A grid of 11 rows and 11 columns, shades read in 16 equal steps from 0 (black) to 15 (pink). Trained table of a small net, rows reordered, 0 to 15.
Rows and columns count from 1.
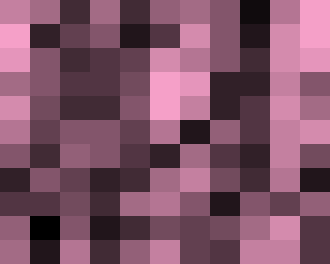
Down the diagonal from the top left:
12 3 4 5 8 11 10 7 8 13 5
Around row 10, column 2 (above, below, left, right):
5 2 9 8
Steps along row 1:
down down up down up up down down up up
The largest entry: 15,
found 5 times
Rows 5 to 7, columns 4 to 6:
4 8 15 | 8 6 11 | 8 5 3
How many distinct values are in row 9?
9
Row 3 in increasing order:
4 4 5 6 8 8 11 13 13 14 14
